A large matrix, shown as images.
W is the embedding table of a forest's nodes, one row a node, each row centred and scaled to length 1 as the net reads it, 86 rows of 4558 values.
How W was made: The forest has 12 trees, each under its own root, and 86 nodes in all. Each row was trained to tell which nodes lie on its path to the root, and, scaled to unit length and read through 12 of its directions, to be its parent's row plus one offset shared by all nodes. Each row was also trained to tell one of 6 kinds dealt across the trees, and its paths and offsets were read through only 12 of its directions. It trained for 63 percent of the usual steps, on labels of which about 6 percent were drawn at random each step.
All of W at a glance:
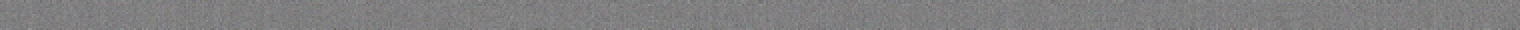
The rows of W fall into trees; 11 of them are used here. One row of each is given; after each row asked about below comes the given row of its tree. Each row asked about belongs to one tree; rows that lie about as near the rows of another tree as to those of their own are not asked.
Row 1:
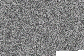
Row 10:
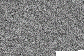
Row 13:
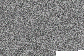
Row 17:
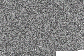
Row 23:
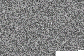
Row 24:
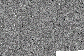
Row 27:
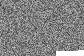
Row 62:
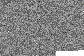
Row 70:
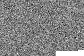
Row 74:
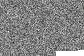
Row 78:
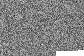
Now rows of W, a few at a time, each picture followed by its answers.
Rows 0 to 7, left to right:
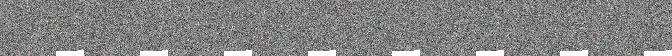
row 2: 70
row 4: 70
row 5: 24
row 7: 24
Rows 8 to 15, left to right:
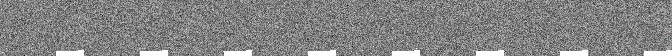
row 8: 24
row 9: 23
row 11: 70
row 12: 78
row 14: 78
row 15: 27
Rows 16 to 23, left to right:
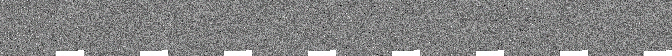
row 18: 13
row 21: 74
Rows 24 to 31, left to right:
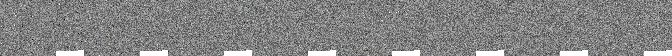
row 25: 23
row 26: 78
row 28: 70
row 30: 62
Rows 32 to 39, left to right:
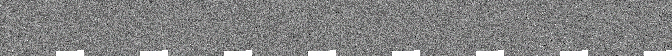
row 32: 74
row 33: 17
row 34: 74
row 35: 24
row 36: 74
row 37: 24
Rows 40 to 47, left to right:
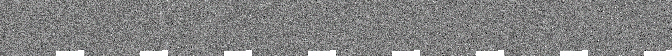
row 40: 23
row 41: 27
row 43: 13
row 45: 70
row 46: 1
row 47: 70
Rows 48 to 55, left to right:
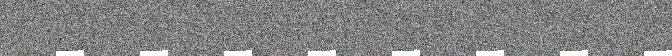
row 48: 74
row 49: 78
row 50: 74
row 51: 13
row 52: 78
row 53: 24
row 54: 74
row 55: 10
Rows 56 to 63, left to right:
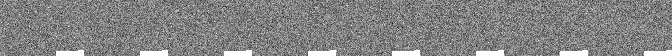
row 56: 1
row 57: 13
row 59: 24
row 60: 10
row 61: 1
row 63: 10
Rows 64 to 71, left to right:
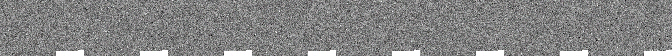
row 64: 17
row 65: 23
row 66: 1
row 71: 24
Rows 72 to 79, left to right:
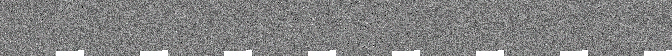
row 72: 70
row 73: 27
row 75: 74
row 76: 74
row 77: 27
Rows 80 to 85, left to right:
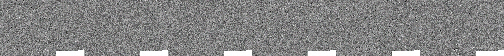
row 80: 70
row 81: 27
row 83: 23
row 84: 24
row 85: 70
